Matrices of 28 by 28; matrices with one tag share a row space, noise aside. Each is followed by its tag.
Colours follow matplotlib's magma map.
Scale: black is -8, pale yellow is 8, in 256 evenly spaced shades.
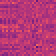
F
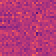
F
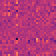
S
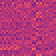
F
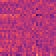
F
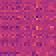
F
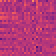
F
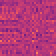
F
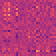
S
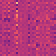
S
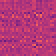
F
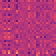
S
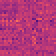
F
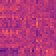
F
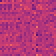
F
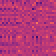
F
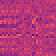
F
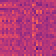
F
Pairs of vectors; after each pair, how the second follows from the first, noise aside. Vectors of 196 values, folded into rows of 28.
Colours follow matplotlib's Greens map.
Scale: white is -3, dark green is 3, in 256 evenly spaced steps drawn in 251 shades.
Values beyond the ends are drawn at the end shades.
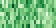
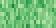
shrunk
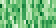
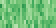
shrunk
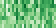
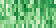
copied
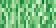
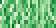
reversed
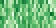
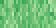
shrunk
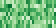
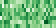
reversed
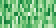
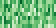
copied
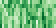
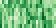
copied
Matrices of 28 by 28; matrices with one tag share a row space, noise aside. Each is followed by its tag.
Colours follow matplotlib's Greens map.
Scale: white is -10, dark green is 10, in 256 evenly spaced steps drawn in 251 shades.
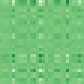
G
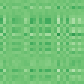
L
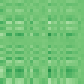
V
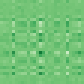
G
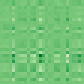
G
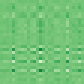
G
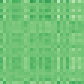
L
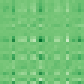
G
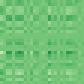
V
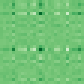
G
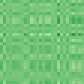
L
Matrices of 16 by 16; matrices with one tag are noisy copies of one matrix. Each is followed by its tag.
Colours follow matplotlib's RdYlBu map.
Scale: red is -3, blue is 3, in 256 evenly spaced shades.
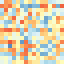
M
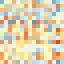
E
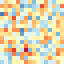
M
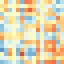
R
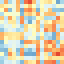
R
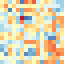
R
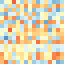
E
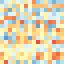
E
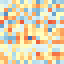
E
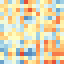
R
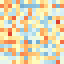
M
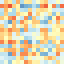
M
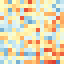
R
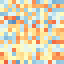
E
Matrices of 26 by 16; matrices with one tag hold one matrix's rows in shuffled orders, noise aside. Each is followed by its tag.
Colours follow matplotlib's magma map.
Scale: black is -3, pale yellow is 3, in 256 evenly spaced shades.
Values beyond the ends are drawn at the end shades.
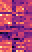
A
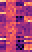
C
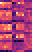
A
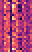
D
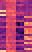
C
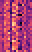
D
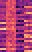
C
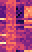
C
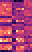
A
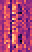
D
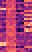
C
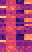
C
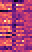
A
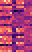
A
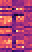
A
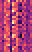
D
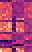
A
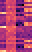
C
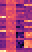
C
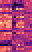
A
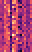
D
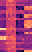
C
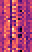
D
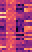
C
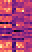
A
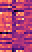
A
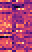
A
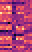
A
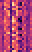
D
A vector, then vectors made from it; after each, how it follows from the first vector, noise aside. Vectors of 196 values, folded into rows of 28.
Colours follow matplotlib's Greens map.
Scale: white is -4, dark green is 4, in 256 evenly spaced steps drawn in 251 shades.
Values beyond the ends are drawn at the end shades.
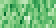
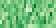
reversed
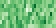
reversed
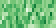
reversed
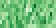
reversed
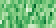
reversed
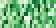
scaled up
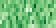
reversed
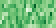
reversed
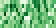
scaled up
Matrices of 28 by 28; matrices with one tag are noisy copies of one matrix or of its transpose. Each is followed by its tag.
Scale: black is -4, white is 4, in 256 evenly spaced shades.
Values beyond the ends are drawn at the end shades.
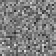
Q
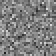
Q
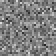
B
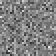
B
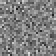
B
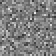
Q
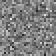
Q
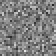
Q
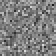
Q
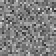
B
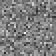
Q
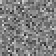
B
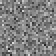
B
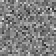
B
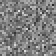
Q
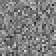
Q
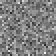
B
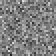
B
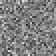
B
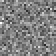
B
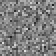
Q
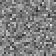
Q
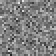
B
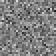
B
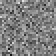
B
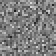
Q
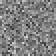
B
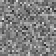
B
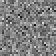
B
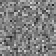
Q
